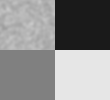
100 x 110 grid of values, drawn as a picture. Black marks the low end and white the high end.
It is made of 2 by 2 panels. Panel 1,1: high, blotchy, faint in contrast. Panel 1,2: very low, flat. Panel 2,1: middling, flat. Panel 2,2: very high, flat.
